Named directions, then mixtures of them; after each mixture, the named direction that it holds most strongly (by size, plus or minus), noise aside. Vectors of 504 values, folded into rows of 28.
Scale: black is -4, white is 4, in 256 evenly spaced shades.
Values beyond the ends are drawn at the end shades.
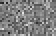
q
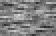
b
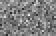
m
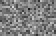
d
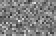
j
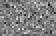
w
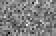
m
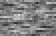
b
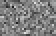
w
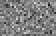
w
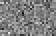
q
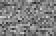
j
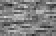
b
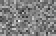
d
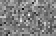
m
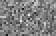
m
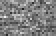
m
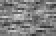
b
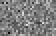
q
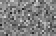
m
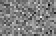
w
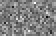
j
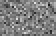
w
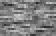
b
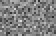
d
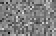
q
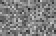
d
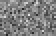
m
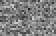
d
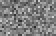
d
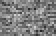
d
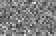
j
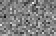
m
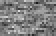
b
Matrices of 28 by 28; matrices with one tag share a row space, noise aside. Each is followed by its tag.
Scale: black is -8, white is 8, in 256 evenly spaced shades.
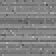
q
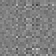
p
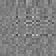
p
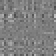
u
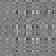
p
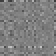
u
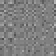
u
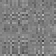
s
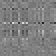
s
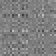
s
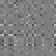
u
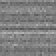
q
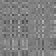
s
